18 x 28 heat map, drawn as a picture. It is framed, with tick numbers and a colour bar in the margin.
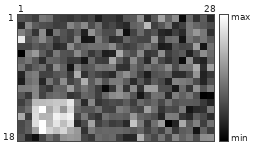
Neither half mirrors the other. The bottom left is the ninth with the highest average. An odd patch, higher than its surroundings, sits in the bottom left.
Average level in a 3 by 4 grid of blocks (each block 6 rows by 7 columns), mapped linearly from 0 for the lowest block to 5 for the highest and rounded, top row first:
0 0 0 0
1 0 1 0
5 2 1 0
